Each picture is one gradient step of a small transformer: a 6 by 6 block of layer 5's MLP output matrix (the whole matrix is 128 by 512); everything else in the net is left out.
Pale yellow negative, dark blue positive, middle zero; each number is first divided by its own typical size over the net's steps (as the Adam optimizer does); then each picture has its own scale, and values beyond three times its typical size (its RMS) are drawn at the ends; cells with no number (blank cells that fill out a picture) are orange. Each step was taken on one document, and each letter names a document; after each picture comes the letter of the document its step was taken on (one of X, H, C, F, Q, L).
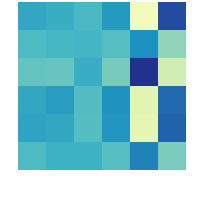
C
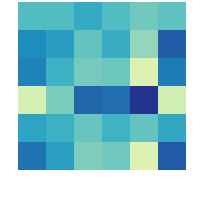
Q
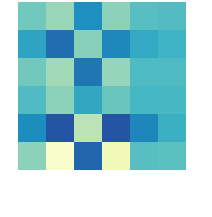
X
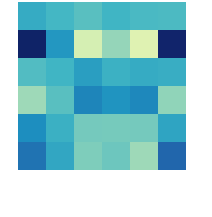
Q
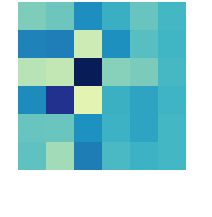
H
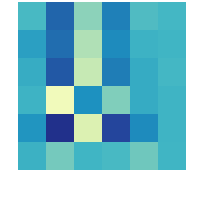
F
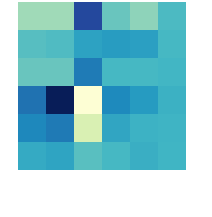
H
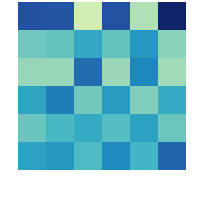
C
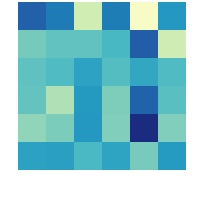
X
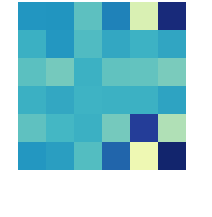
C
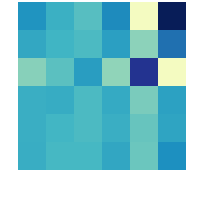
C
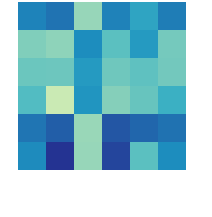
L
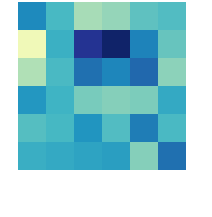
Q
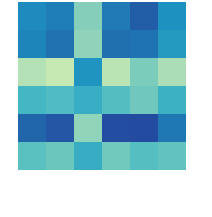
L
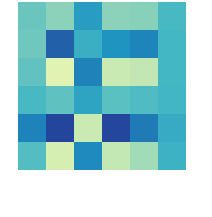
X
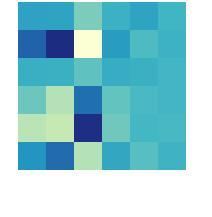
H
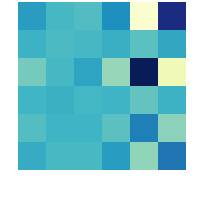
C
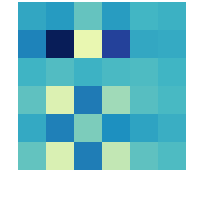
X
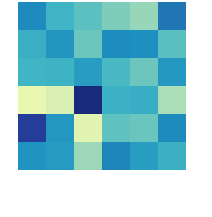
Q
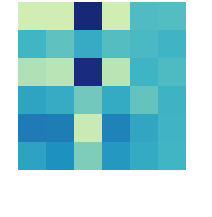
F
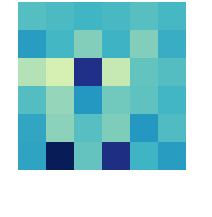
X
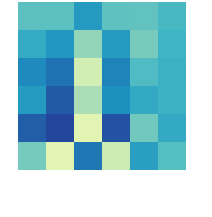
F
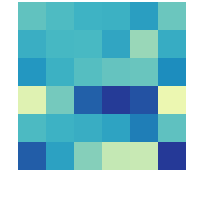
Q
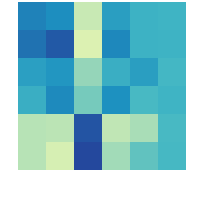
F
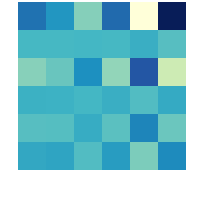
C
